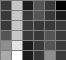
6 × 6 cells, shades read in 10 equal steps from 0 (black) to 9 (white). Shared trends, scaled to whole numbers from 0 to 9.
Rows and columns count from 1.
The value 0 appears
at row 1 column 6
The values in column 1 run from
2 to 6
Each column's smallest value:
2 7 1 2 2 0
